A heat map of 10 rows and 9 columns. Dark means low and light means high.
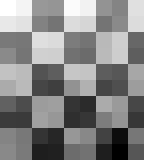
Grain: checkered. Slope: up to the top. Ninth with the lowest average: bottom right.
